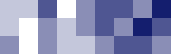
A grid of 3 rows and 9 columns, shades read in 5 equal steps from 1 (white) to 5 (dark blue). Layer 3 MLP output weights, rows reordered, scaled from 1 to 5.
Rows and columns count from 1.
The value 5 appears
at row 1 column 9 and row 2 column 8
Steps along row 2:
down up down up up down up down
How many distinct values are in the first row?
5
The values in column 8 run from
3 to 5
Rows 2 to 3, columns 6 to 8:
4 3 5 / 3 4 4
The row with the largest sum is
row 1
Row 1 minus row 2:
0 1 1 -1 0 0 1 -2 1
